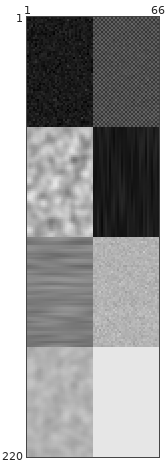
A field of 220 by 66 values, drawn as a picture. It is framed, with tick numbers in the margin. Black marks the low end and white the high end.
It is made of 4 by 2 panels. Panel 1,1: very low, fine-grained, faint in contrast. Panel 1,2: low, checkered. Panel 2,1: high, blotchy. Panel 2,2: very low, streaked downward, faint in contrast. Panel 3,1: middling, streaked across, faint in contrast. Panel 3,2: high, fine-grained, faint in contrast. Panel 4,1: high, blotchy, faint in contrast. Panel 4,2: very high, flat.
